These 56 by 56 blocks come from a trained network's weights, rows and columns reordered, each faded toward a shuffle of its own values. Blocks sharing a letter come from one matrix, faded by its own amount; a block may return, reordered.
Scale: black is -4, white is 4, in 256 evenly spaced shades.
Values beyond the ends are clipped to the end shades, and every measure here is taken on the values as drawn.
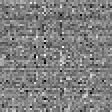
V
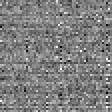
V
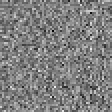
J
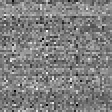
V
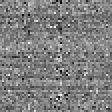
V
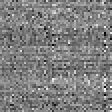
V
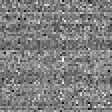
V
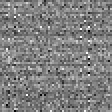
V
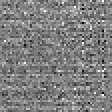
V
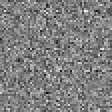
J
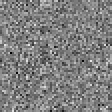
J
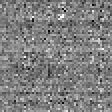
V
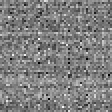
V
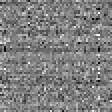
V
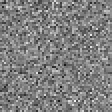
J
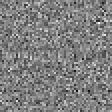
J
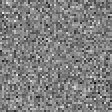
J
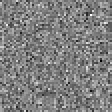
J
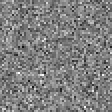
J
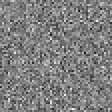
J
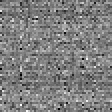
V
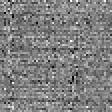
V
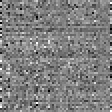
V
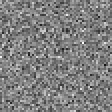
J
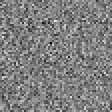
J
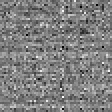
V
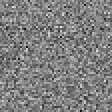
J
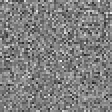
J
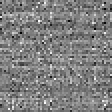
V
